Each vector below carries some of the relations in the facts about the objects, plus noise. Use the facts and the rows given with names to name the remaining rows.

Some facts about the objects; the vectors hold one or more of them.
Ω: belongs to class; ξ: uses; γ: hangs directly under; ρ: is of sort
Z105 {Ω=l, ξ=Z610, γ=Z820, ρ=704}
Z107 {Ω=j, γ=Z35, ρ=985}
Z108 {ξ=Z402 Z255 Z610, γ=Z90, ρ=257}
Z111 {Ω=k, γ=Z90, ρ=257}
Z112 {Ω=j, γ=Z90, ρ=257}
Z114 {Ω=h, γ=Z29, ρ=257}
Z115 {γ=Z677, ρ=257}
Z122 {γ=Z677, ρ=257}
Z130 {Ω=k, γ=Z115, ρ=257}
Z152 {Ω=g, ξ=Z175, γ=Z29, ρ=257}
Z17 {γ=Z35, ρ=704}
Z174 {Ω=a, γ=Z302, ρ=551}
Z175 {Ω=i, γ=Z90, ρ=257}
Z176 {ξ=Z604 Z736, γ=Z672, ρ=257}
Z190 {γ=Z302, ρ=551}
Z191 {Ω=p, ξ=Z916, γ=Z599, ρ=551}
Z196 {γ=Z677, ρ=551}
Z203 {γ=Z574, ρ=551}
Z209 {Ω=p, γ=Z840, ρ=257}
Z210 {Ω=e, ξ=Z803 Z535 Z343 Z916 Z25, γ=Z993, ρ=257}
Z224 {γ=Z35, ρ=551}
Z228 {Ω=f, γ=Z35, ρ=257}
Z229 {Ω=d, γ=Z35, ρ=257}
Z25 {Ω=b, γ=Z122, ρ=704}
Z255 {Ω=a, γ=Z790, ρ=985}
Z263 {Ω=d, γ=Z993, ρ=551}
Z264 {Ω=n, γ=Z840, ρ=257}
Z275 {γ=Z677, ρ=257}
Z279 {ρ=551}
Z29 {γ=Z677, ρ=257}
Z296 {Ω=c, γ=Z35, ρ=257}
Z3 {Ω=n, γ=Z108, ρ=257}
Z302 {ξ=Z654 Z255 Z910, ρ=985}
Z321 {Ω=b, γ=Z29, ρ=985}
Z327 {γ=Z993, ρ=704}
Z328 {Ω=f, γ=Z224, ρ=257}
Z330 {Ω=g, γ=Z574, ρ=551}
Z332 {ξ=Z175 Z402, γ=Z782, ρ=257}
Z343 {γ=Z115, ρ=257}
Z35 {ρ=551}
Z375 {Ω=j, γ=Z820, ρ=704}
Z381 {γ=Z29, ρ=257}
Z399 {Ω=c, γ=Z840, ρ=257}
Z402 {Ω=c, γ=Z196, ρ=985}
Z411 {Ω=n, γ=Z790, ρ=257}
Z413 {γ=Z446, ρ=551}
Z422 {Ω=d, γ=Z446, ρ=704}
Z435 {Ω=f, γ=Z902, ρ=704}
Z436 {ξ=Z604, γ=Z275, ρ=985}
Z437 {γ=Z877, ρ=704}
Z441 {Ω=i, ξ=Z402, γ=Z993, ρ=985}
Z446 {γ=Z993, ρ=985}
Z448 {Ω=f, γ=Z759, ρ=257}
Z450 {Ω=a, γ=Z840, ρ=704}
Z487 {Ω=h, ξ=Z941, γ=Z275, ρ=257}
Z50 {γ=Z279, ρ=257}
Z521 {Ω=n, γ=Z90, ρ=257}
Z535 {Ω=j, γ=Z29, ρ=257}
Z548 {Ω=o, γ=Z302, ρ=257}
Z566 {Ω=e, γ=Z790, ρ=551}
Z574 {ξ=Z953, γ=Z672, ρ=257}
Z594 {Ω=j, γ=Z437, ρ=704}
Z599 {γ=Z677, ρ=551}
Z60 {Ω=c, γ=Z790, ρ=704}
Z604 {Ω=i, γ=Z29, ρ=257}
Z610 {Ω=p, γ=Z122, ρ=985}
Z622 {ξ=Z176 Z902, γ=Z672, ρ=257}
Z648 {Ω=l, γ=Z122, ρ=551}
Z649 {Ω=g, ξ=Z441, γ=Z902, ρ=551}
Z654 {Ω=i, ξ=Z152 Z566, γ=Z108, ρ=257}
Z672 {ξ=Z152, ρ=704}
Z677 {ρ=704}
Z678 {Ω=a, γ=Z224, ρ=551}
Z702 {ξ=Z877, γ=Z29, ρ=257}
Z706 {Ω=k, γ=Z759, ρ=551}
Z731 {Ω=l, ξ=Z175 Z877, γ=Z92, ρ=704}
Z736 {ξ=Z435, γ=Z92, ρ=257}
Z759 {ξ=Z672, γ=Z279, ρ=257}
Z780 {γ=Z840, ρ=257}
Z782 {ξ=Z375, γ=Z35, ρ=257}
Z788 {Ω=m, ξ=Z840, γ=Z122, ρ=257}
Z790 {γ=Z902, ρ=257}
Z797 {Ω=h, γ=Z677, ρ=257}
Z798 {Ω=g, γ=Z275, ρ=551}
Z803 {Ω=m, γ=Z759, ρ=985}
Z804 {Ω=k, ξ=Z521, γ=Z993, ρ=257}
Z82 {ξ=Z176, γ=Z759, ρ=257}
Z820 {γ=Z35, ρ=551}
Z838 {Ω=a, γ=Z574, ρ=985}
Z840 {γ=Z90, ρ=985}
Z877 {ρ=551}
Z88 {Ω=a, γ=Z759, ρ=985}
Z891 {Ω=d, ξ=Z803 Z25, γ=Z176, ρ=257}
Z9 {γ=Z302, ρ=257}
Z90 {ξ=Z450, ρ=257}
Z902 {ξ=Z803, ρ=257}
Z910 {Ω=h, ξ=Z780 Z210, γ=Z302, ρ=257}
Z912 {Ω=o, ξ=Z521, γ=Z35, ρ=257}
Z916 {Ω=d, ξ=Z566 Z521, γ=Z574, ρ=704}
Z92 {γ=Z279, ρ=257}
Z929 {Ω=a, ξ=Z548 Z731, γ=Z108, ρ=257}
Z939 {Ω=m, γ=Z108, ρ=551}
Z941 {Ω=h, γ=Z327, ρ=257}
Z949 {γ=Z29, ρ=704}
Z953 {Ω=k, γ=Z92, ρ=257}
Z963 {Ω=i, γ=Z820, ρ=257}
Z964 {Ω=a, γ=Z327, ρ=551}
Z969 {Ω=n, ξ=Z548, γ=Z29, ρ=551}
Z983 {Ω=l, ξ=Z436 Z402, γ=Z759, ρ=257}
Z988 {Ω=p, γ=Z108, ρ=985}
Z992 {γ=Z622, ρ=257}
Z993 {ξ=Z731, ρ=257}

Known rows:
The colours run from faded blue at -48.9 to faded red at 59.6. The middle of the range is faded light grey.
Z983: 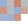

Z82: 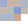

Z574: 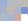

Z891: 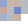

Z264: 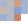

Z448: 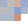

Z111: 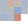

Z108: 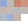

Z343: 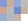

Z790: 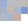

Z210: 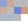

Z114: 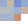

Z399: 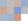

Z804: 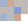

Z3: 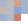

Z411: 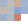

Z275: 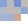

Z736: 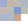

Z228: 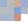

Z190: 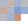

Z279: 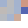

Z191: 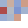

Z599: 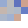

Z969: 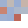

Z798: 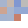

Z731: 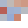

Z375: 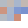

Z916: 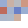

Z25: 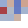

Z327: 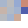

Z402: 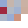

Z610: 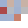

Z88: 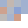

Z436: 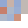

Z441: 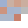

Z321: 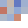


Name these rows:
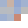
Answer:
Z130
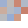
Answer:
Z929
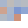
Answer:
Z263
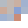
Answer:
Z209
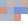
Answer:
Z435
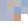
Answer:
Z941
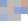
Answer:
Z902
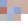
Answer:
Z255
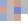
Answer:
Z521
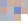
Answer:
Z780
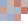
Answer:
Z332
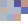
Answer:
Z677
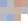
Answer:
Z993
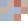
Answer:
Z175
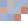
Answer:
Z702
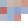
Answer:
Z105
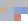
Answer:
Z330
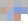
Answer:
Z17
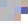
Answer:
Z840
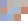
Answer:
Z152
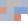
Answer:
Z107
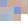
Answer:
Z910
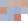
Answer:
Z649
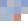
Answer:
Z788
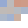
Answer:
Z759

